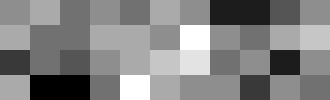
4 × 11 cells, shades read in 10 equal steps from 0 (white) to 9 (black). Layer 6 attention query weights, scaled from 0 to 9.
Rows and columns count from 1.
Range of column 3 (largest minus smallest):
4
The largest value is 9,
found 2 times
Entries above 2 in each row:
11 9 9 10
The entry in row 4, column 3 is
9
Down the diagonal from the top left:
4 5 6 5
